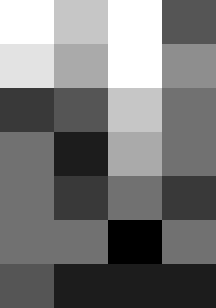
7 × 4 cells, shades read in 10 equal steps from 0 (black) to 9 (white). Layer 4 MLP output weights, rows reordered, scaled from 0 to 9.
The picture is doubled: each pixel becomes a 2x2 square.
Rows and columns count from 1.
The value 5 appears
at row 2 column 4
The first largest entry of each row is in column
1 3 3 3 1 1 1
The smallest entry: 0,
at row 6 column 3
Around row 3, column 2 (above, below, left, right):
6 1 2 7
